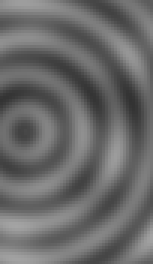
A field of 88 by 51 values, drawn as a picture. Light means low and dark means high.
Ninth with the lowest average: bottom left. Odd rows or columns: none. Rings: centred on the middle left. Average level on the scale: 60%.
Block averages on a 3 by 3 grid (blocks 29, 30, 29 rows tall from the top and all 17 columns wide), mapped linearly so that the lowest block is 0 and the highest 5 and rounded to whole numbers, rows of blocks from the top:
243
544
033
